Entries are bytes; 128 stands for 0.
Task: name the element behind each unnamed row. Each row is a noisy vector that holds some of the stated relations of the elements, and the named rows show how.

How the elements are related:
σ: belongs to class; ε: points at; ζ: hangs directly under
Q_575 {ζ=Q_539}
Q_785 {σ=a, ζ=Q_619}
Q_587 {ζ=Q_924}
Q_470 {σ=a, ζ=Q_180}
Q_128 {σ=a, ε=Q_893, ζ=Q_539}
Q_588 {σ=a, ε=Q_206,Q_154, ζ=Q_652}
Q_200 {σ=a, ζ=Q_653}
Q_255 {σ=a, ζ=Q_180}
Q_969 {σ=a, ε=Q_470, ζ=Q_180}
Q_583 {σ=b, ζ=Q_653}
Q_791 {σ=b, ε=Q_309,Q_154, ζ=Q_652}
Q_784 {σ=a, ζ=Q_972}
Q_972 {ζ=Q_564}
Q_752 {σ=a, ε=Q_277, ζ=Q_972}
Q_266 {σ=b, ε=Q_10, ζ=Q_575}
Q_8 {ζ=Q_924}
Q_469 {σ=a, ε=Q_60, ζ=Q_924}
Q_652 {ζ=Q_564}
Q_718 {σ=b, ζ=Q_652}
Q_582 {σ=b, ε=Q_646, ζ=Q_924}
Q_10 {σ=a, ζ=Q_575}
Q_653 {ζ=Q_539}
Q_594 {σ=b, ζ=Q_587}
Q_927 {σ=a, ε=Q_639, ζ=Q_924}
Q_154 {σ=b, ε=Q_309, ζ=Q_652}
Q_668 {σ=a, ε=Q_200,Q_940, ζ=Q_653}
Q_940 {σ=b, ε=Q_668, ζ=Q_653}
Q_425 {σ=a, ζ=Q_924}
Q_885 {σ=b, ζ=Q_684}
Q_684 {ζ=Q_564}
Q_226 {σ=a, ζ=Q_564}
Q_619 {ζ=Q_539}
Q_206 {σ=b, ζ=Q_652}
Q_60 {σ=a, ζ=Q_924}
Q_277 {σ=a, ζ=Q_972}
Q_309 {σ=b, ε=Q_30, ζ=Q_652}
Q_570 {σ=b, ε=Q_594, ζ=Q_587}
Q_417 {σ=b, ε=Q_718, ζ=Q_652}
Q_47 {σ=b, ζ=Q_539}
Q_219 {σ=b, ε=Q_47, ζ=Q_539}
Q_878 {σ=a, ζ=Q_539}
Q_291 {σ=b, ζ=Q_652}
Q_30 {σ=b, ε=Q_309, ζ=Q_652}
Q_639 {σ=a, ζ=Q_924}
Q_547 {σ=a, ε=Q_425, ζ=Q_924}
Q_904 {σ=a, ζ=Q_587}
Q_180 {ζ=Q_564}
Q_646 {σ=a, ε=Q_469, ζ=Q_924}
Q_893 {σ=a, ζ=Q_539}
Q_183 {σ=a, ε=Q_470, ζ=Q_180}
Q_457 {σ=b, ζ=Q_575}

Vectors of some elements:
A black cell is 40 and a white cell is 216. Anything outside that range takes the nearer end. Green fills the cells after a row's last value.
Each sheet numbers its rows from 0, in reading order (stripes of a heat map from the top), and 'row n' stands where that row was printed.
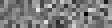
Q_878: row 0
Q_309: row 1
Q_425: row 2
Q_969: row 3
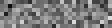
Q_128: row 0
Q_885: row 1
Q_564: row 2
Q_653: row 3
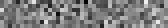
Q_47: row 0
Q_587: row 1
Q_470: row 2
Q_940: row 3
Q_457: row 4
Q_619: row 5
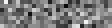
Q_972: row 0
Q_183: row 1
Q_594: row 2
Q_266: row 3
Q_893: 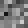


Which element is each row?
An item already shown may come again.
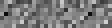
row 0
Q_893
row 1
Q_878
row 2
Q_539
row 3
Q_893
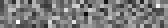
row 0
Q_652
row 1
Q_200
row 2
Q_588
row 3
Q_183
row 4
Q_904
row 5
Q_752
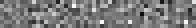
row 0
Q_226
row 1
Q_8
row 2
Q_752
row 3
Q_206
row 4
Q_291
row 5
Q_183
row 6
Q_718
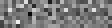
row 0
Q_206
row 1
Q_183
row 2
Q_784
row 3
Q_784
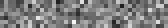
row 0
Q_583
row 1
Q_575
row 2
Q_417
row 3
Q_785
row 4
Q_425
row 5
Q_588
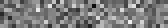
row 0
Q_255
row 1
Q_154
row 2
Q_277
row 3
Q_547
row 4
Q_791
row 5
Q_219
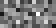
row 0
Q_180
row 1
Q_684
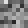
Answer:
Q_924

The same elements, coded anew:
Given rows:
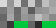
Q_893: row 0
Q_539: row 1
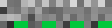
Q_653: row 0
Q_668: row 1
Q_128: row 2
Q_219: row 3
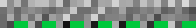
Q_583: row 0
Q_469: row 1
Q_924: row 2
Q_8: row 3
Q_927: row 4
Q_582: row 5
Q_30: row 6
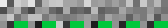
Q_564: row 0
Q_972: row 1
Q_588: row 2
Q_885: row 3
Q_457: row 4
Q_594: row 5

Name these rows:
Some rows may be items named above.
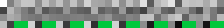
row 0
Q_652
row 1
Q_154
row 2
Q_791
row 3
Q_588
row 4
Q_154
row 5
Q_972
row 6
Q_180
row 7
Q_470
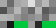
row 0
Q_619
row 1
Q_226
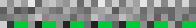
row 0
Q_154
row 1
Q_684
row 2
Q_457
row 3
Q_575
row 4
Q_539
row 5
Q_752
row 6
Q_417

